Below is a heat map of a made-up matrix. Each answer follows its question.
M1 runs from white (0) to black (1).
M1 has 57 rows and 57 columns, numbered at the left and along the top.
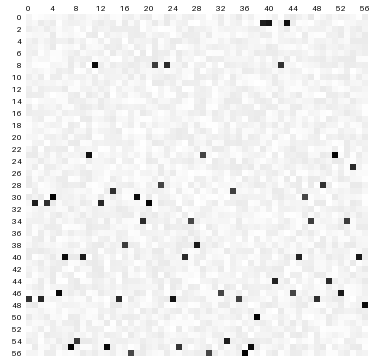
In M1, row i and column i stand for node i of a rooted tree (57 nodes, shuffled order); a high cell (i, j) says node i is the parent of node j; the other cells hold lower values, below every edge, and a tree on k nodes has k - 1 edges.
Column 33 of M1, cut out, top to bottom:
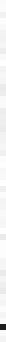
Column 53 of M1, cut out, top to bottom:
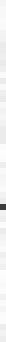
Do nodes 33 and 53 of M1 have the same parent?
no
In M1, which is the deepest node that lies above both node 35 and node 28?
47
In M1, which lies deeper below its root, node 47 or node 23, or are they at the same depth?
node 47
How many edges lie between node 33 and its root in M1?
6
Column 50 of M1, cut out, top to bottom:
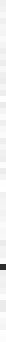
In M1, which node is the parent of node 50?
44
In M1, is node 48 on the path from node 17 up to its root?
yes
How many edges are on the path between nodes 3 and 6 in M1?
4
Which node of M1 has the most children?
47
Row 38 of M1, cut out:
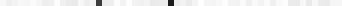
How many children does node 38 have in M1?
2
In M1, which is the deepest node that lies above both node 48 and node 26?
40
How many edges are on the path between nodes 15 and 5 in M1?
6
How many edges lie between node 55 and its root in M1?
3
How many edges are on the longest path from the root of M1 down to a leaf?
19
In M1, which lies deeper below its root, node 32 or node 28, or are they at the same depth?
node 28
